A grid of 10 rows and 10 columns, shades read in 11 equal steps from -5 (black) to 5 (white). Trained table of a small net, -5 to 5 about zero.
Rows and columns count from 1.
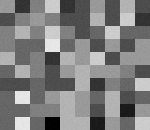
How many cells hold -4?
2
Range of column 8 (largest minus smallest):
5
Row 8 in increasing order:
-2 -1 -1 -1 -1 1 1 2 2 4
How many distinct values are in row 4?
5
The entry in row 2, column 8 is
-2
